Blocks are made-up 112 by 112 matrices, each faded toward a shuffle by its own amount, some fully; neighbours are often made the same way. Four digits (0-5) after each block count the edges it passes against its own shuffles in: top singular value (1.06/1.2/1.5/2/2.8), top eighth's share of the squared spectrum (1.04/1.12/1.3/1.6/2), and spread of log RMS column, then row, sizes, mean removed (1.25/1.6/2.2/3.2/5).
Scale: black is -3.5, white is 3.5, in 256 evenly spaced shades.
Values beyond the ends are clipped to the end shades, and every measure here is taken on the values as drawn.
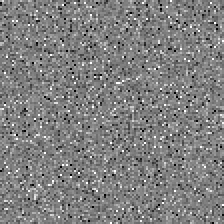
0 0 0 0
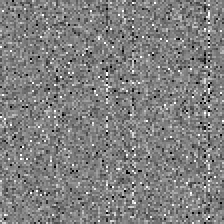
2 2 2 0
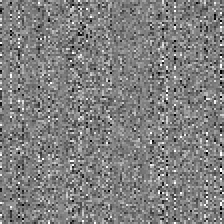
2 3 4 0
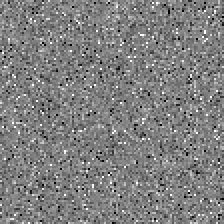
0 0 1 0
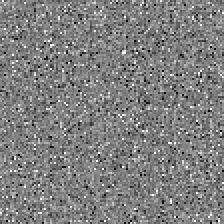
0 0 1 0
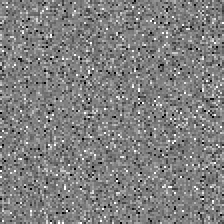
1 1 2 0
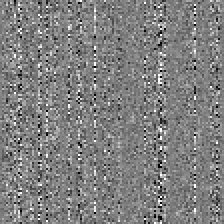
2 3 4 0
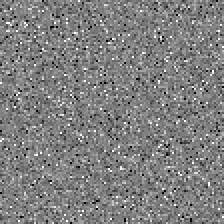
0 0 0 0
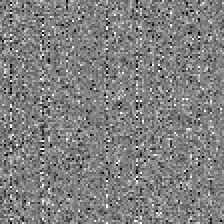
2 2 3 0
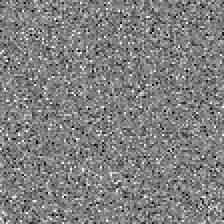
2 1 0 0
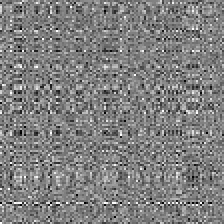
5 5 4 4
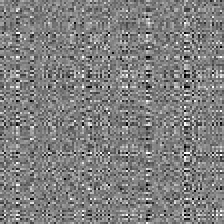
5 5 4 4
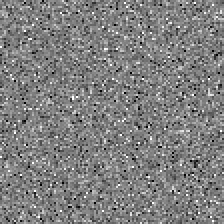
2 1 0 0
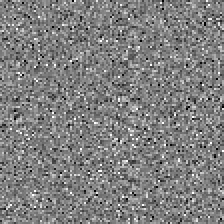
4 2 1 1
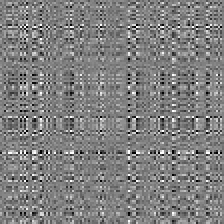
5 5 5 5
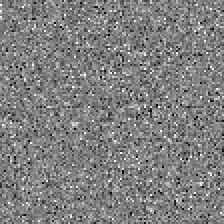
3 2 1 0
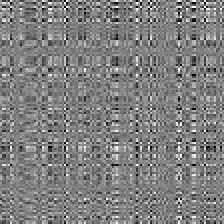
5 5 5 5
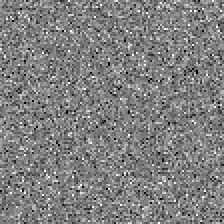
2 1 0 0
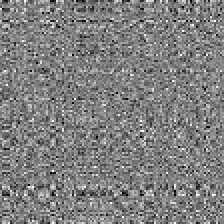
5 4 3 3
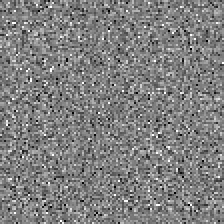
4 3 2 2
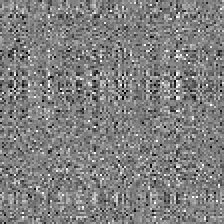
5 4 3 3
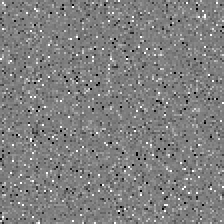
0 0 0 0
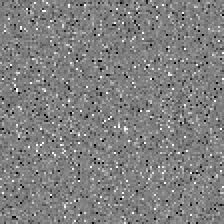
0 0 0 0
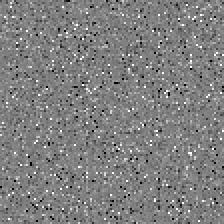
0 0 0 0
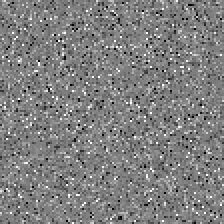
0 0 0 0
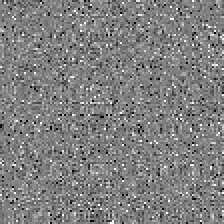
4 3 2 2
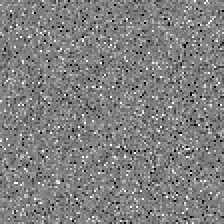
2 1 0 0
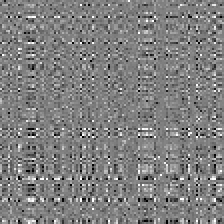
5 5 4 4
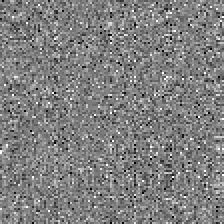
4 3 2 1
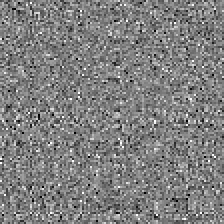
4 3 2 2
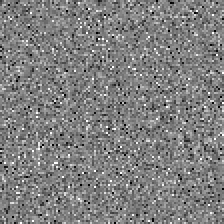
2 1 0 0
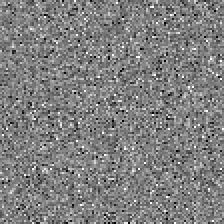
3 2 1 1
